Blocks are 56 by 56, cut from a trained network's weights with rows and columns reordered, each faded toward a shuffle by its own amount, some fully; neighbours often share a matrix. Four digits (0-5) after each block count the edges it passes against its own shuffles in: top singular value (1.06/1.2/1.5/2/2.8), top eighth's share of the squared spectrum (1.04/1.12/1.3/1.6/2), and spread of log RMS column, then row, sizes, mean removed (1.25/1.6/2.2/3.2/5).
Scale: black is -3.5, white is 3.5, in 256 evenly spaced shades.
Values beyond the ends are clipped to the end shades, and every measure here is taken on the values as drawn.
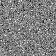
2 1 0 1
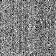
2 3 0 1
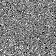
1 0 0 0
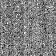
2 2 0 1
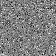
0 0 0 0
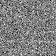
0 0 0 0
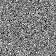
0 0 0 0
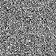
2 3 0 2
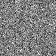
0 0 0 0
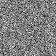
0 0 0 0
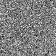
0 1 0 0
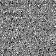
2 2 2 0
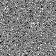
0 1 0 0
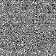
2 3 2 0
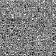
3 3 2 0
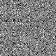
1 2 1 0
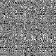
3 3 3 2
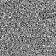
3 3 0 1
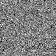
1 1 0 0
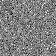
0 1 0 0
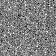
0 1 0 0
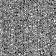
2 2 0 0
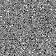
1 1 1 0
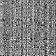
3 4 1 3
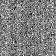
2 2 0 1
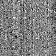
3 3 1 2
